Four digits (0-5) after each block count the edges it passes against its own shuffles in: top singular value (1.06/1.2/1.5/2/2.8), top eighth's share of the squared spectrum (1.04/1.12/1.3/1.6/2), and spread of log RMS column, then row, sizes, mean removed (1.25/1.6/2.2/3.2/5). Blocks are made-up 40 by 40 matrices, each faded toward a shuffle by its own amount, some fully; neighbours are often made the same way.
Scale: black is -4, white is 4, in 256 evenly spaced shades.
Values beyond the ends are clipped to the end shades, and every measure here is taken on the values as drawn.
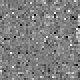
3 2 0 1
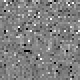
2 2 1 0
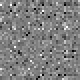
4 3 1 1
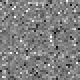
2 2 0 0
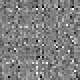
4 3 2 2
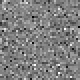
2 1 0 0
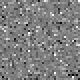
1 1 0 0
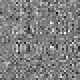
3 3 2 1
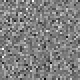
1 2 0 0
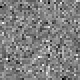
2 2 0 1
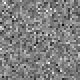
0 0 0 0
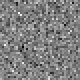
0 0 0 0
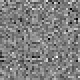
3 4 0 2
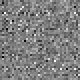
3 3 1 2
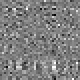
4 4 2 2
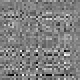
4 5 3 3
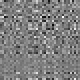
4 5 3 4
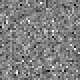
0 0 0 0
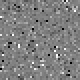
0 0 0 0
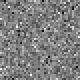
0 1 0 0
